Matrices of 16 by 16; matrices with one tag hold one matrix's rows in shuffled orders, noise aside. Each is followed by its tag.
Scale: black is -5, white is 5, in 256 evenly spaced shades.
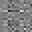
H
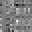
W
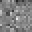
W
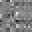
W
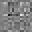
H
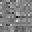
W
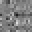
W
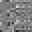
W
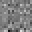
H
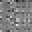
W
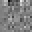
H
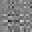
H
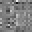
W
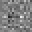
H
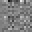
H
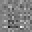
H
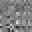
W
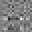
H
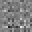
H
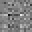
H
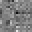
W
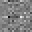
H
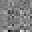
H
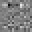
H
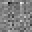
H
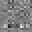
H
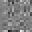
H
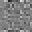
H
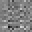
H
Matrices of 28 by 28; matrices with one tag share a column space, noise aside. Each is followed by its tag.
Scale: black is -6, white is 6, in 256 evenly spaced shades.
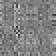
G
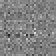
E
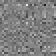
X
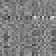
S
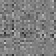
E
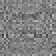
E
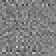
X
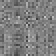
S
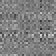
E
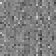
S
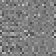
X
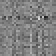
S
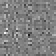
E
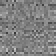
X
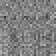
S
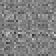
E
